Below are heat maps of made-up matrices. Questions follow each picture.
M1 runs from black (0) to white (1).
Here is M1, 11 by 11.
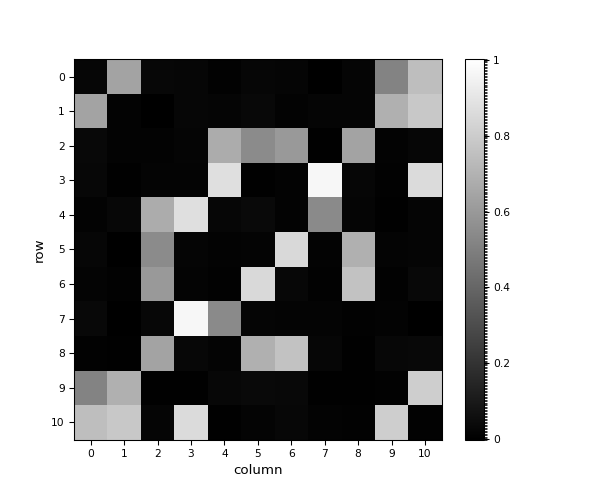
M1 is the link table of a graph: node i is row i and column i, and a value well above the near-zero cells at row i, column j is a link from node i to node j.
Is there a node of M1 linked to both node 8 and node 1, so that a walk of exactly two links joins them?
no
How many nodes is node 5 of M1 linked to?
3
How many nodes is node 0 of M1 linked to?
3
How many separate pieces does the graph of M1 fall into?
1
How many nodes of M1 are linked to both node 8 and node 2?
2
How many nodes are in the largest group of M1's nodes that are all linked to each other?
4
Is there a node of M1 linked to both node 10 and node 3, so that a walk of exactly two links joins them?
no
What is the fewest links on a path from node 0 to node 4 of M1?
3
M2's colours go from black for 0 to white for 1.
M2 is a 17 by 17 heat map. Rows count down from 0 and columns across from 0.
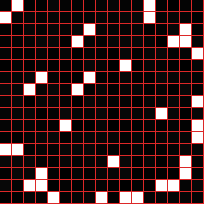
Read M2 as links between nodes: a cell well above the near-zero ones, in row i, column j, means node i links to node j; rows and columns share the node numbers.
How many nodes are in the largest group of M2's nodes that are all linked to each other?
3
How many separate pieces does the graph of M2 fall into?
3
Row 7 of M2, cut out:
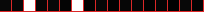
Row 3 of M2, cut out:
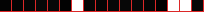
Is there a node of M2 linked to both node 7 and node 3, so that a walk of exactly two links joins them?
yes
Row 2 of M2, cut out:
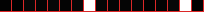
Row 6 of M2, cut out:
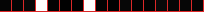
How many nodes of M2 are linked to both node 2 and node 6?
1
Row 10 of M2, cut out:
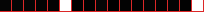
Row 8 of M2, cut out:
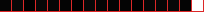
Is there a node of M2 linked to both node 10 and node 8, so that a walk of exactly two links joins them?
yes
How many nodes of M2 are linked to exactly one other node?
5
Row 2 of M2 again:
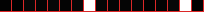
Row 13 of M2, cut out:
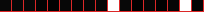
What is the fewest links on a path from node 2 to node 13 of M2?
2
